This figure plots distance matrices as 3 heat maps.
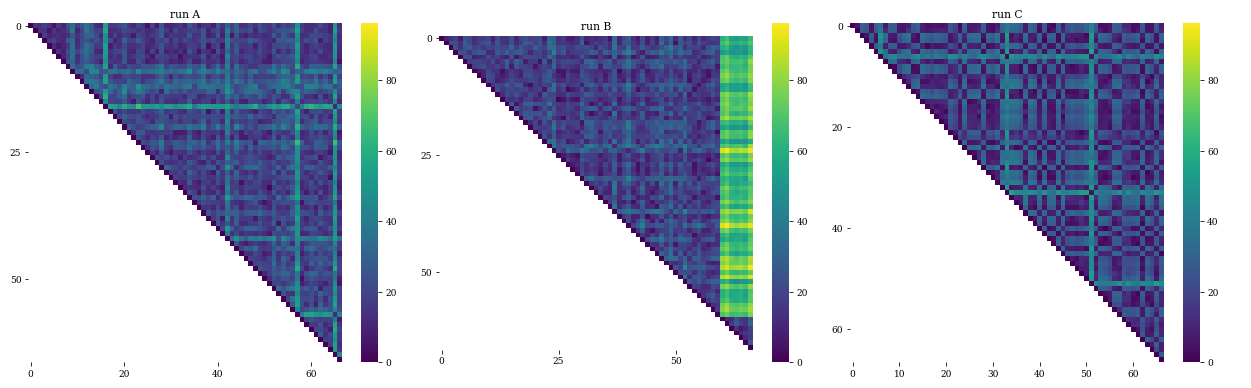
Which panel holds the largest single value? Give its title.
run B
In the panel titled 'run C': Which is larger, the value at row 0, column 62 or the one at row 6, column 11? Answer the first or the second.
the second
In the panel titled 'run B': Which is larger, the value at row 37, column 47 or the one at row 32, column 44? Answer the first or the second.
the first
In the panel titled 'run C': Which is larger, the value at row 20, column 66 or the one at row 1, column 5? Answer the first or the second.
the second
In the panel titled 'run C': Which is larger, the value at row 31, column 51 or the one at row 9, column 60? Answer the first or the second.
the first
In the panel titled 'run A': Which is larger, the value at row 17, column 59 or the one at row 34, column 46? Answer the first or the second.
the second
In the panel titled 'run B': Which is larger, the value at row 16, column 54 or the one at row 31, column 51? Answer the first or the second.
the second
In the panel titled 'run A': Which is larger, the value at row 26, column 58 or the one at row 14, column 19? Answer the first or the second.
the second
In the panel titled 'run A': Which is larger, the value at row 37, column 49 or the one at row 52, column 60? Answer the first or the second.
the first
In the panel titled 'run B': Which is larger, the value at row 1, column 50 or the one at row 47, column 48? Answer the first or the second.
the second
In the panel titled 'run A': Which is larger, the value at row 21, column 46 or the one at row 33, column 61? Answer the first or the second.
the first
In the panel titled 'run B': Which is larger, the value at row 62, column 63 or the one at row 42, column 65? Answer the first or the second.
the second
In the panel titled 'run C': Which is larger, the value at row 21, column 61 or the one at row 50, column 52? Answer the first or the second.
the first
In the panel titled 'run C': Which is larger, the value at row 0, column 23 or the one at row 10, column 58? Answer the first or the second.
the second
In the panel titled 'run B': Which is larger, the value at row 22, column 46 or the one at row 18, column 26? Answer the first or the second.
the second
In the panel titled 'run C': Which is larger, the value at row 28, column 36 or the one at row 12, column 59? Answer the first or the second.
the second
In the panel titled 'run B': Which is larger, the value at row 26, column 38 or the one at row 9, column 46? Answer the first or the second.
the second
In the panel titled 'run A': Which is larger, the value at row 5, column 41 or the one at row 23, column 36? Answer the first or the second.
the second
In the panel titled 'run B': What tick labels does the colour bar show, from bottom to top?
0, 20, 40, 60, 80
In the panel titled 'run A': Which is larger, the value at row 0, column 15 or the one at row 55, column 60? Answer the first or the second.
the second
